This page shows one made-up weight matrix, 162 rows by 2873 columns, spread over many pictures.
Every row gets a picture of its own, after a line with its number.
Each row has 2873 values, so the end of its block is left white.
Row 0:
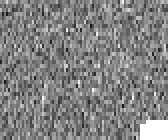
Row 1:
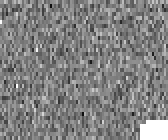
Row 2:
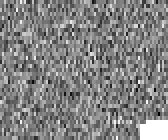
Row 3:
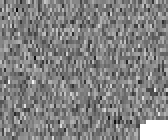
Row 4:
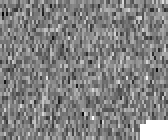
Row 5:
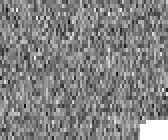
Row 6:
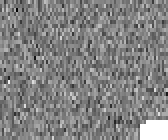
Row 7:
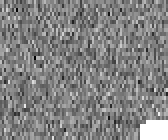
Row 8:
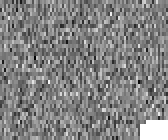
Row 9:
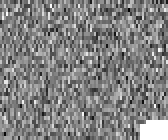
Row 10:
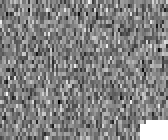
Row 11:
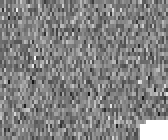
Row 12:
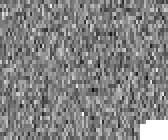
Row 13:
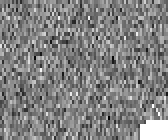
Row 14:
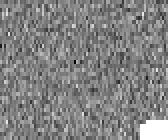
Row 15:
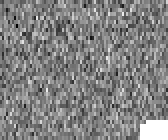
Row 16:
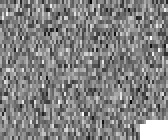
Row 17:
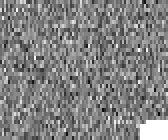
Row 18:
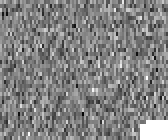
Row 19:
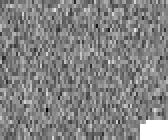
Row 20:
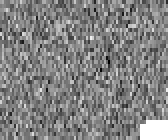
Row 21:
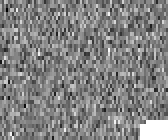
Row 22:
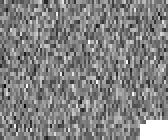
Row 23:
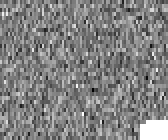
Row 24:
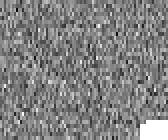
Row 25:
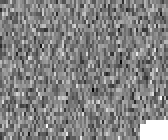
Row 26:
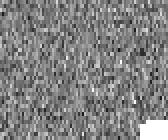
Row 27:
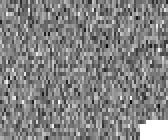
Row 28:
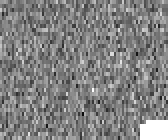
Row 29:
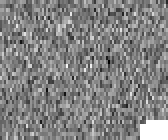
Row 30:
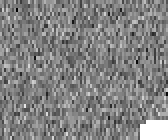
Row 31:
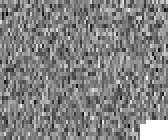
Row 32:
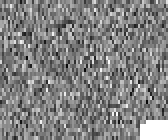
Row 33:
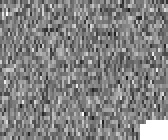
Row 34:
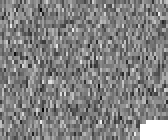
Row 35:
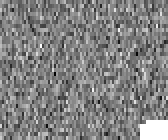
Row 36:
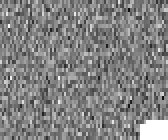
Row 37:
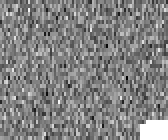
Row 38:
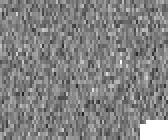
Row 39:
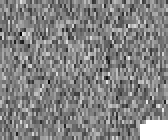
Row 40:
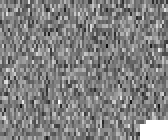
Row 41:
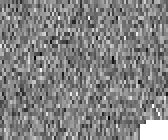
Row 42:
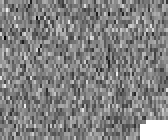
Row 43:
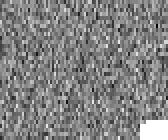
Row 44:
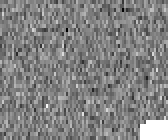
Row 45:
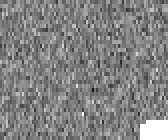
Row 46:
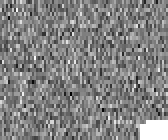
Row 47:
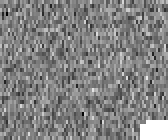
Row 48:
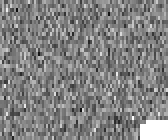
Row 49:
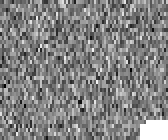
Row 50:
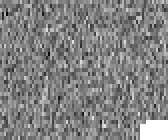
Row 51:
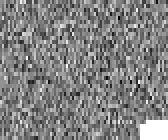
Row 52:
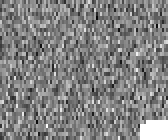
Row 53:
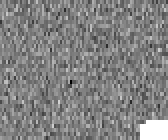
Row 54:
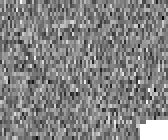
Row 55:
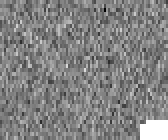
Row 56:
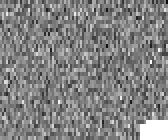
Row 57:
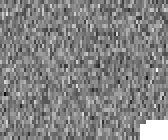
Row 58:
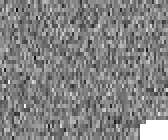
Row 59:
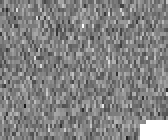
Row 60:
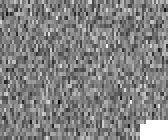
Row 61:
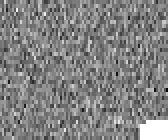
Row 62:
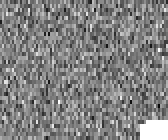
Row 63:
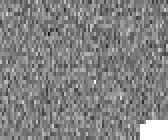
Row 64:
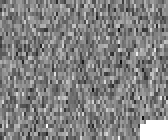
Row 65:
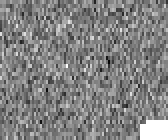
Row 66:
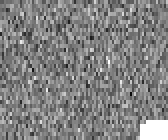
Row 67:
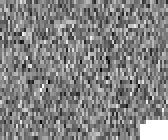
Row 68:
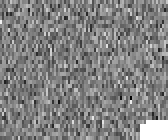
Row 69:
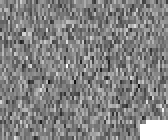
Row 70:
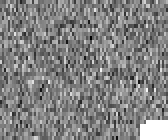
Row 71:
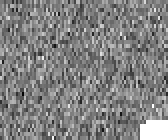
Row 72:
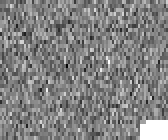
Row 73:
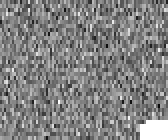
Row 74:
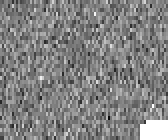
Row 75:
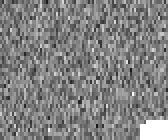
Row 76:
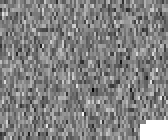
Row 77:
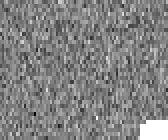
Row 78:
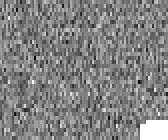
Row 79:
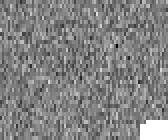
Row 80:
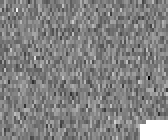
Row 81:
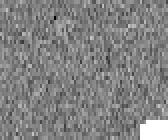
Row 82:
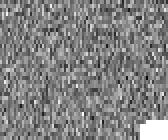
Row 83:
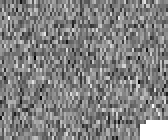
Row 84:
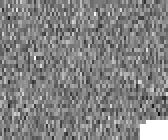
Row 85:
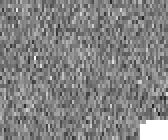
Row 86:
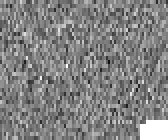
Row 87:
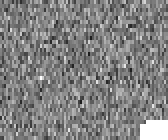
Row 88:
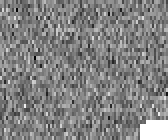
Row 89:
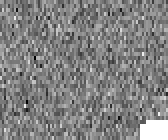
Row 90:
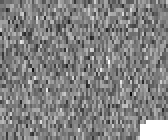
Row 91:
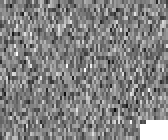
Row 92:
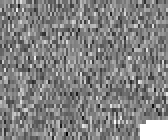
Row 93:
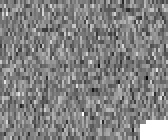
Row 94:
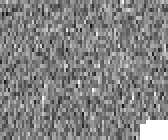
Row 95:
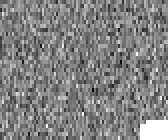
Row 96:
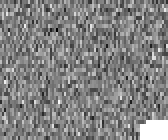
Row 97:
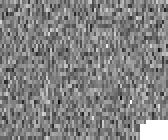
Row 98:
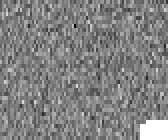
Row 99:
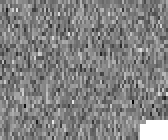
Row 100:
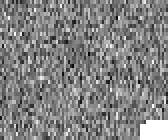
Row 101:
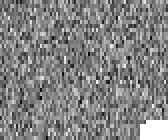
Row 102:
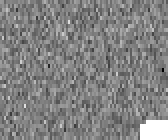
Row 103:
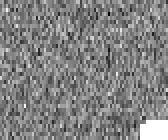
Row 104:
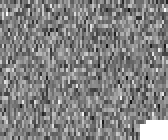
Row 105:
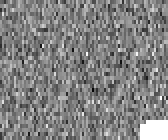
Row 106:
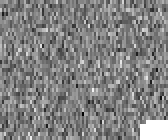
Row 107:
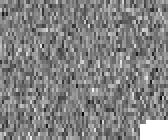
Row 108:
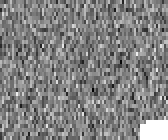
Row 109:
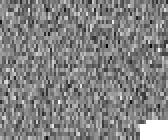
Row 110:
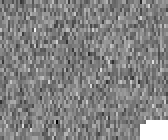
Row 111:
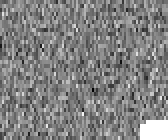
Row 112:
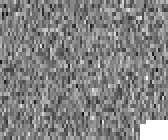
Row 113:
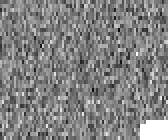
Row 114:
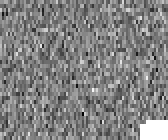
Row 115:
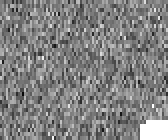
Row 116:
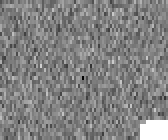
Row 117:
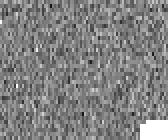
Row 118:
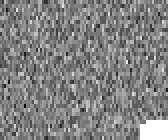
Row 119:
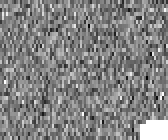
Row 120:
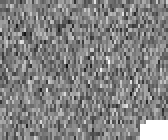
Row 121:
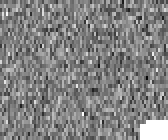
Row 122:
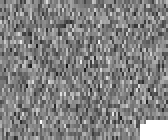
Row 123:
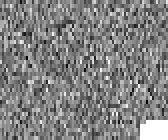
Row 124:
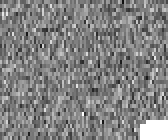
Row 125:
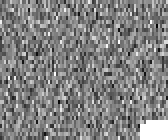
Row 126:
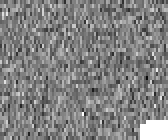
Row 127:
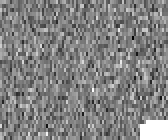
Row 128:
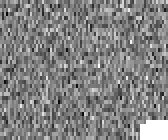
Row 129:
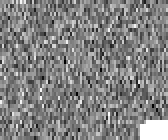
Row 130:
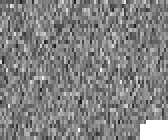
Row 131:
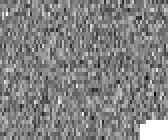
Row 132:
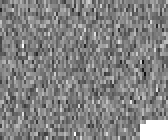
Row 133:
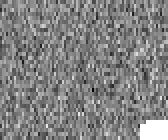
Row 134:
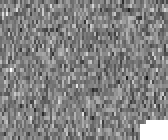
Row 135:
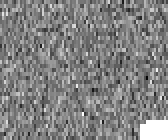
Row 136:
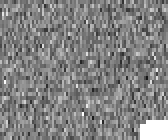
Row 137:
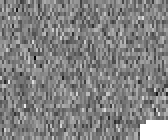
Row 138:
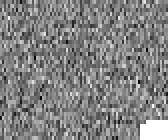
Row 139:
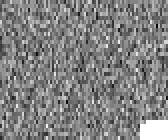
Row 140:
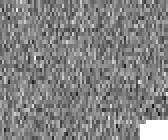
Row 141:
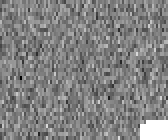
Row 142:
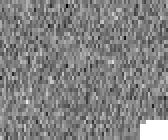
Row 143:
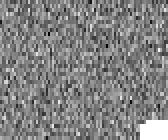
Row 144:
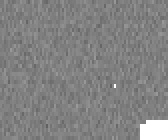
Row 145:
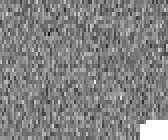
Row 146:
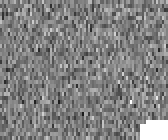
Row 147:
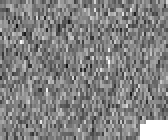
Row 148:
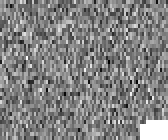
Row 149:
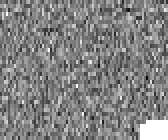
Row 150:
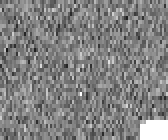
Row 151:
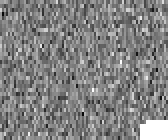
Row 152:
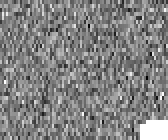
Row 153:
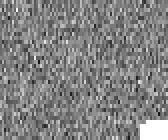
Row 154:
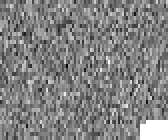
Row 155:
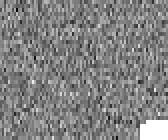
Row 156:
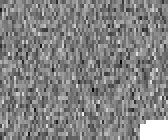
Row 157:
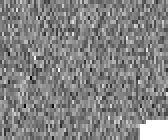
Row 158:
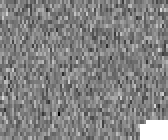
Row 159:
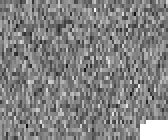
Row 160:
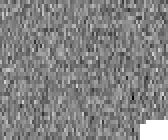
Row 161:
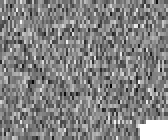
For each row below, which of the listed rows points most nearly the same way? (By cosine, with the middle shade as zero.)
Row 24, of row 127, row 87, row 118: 87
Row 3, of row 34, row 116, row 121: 34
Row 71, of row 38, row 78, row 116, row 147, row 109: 78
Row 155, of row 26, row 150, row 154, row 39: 154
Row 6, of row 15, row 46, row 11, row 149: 149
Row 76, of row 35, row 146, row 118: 118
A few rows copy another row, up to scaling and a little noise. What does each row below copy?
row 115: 71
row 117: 1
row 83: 138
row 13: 41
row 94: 0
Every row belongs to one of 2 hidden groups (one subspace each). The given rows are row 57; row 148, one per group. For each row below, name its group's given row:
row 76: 57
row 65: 148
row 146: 57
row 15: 148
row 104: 57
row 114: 57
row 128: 57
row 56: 57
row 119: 57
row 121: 57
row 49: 148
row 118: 148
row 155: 148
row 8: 148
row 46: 148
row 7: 148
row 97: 57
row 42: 148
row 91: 148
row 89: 148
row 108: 57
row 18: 57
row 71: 148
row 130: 148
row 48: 148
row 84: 148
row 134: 57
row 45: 57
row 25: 57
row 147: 148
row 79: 148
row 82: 57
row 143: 57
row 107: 57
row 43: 57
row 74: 148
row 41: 148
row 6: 148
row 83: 148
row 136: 57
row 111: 57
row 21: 148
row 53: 57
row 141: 57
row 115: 148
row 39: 148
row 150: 148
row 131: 57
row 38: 57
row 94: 57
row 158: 57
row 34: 148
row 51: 148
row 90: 148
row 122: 148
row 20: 148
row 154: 148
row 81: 148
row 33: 57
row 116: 148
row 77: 148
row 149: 57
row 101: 148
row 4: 57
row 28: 57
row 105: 57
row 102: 148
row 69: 148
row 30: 148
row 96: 57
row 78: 148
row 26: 57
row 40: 57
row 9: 57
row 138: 148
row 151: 57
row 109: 57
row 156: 57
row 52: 57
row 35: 57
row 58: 148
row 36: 57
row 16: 57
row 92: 148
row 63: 57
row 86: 148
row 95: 57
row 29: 148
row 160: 57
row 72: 148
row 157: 148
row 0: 57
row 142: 148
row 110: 148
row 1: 57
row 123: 148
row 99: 148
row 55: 148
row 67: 148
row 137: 148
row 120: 148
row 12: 57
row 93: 57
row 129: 148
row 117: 57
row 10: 57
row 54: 148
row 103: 148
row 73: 57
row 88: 148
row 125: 57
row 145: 57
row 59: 148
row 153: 148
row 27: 57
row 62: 57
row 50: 57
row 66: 148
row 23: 57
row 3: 148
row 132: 57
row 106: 57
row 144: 148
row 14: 57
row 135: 57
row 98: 57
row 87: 148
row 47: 57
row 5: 148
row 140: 148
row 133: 57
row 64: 57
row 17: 148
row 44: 57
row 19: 148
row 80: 148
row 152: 57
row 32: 148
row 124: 57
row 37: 57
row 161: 148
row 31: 57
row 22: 148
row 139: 57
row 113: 57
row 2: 148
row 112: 57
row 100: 148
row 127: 57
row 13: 148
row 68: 57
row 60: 57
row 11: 148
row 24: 148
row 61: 148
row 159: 148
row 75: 148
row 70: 148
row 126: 57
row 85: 148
